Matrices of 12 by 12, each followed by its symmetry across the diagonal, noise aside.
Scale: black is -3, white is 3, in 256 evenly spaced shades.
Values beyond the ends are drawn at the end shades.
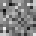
symmetric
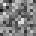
symmetric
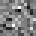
neither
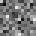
symmetric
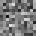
neither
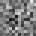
neither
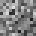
symmetric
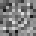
symmetric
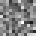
neither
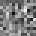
neither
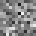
neither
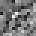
symmetric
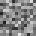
neither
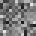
symmetric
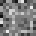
symmetric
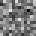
neither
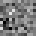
neither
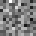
neither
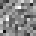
symmetric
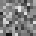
neither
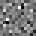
symmetric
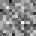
symmetric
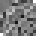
symmetric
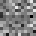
neither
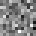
neither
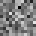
neither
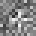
symmetric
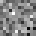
symmetric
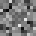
symmetric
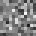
neither
